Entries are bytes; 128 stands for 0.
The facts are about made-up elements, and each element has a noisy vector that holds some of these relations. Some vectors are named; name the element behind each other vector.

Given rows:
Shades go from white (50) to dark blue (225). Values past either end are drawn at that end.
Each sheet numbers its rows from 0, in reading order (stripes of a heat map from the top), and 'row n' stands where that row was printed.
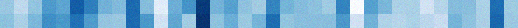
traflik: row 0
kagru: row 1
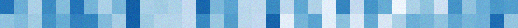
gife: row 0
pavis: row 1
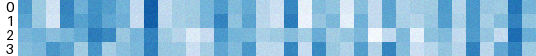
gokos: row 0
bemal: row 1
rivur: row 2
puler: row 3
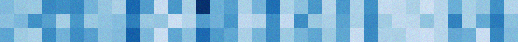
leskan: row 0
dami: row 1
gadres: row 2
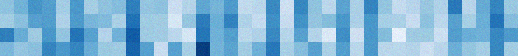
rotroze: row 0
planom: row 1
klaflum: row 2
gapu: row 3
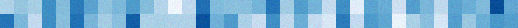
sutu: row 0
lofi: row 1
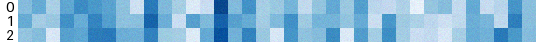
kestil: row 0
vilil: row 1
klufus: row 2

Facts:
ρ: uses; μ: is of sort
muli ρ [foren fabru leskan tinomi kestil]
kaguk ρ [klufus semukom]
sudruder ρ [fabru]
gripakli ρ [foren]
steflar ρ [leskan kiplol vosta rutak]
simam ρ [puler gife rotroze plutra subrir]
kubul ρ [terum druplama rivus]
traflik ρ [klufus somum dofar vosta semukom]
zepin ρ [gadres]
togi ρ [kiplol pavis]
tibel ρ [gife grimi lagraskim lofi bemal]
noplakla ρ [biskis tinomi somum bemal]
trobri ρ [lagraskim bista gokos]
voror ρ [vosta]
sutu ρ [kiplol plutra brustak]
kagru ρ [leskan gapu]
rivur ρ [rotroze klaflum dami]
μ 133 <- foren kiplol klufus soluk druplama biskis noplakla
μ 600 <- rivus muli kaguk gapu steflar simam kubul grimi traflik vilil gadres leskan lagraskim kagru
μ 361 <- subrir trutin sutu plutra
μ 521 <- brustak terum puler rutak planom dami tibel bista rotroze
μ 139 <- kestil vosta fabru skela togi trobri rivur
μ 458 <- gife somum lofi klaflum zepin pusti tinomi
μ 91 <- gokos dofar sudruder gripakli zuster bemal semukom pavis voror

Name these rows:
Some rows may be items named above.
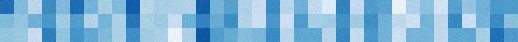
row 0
lofi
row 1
bista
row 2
trutin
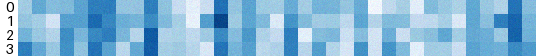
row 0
togi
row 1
noplakla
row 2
zuster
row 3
klaflum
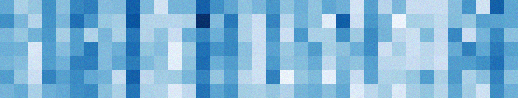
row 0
kubul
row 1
somum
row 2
bista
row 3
druplama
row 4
soluk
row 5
bemal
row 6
skela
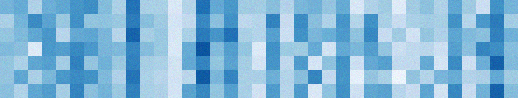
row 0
skela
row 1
brustak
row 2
terum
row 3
biskis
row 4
tibel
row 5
vosta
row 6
tibel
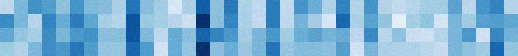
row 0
rutak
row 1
tinomi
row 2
rivus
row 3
kagru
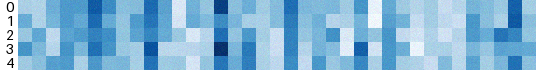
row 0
steflar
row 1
simam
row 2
kiplol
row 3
somum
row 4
planom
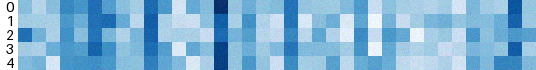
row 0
muli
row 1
voror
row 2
gife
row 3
steflar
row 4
foren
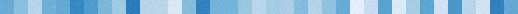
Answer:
trobri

